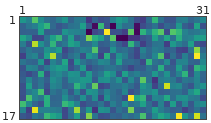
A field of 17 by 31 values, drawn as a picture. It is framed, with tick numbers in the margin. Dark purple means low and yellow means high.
Odd patch: rougher, in the top middle. Grain: fine. Stripes: none. Odd rows or columns: none. Ninth with the lowest average: top middle. Slope: none. Mirror symmetry: none.
